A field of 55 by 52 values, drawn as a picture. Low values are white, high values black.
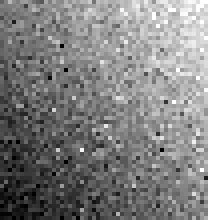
Histogram: bell-shaped. Ninth with the lowest average: top right. Slope: up to the bottom left. Odd rows or columns: none. Mirror symmetry: none.
